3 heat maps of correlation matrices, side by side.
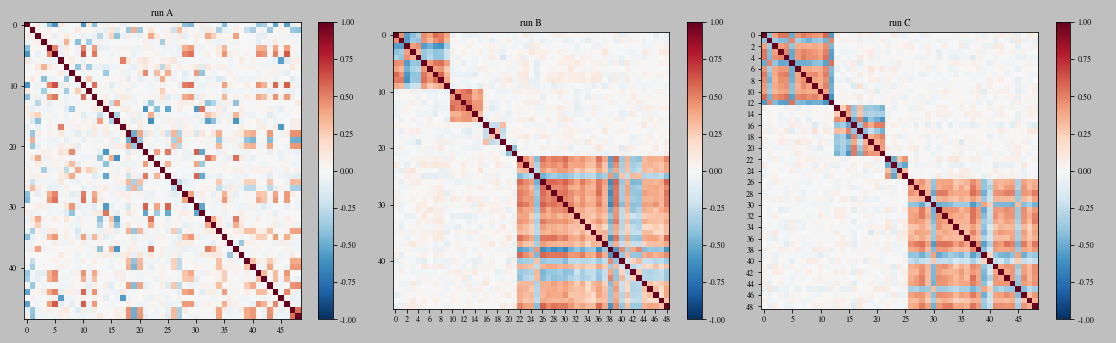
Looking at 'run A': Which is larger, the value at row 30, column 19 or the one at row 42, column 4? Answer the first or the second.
the second
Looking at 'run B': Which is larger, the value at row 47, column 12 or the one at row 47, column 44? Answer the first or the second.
the second
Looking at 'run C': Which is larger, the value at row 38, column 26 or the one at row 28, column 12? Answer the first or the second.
the first
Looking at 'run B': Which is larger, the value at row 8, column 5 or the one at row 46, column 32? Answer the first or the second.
the first
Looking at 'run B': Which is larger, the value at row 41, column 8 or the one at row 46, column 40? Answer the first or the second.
the first
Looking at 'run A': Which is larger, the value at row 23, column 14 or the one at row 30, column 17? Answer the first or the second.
the second
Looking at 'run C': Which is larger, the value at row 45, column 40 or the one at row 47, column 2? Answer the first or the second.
the first
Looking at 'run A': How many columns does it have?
49
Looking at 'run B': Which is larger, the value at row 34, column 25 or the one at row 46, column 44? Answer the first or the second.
the second
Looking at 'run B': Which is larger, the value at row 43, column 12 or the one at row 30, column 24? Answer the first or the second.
the second
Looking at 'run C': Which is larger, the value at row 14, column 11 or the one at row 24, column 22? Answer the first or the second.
the second
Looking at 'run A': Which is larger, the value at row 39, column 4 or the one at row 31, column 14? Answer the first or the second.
the second
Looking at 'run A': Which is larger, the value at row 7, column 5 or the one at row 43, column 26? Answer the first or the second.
the second
